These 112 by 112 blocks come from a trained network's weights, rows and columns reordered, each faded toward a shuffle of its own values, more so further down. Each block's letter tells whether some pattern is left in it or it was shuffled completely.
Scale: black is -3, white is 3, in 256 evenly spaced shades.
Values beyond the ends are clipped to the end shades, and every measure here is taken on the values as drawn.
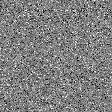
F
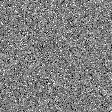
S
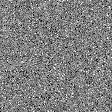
F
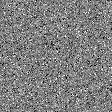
S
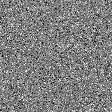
S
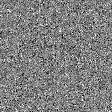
F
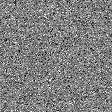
F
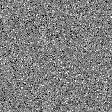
F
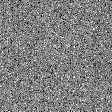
F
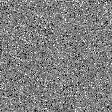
F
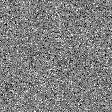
F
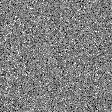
F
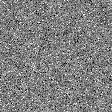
S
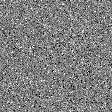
S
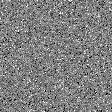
S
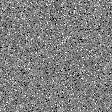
S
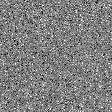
F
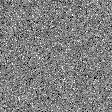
S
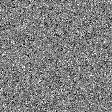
S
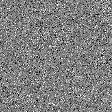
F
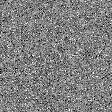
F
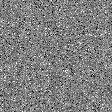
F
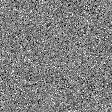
S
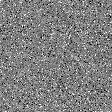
S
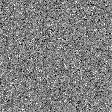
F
